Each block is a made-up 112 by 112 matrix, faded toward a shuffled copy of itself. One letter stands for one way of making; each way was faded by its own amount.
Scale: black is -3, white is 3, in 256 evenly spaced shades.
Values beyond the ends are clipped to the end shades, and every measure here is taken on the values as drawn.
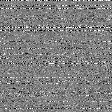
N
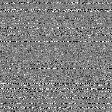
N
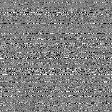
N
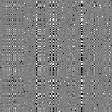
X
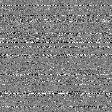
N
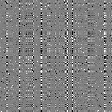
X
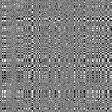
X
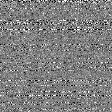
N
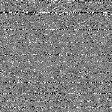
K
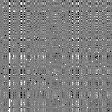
X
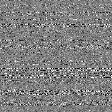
N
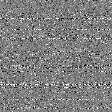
K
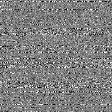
N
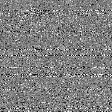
K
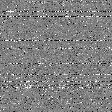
K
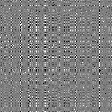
X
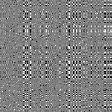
X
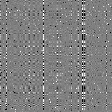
X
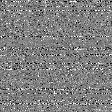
K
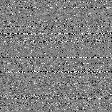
K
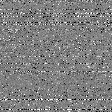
K
